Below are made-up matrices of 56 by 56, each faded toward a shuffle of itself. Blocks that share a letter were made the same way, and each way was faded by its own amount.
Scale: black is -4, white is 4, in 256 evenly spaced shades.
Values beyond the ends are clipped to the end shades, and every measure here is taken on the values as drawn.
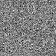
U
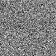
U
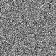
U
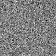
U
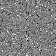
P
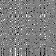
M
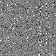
P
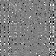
M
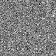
U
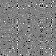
M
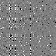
M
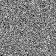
U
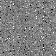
P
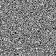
U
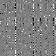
M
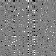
M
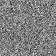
U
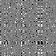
M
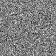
U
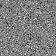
P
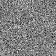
U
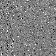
P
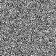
U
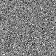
U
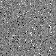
P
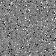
P
